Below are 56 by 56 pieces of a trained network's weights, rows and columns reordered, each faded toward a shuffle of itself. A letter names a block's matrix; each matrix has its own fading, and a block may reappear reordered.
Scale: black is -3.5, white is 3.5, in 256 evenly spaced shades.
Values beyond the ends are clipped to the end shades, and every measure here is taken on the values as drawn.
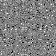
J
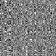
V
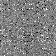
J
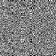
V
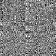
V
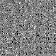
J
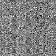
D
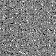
J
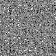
J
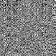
V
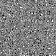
J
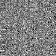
D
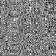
V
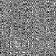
V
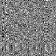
V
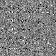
J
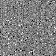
J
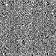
D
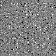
J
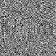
V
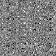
D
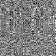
V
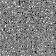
J
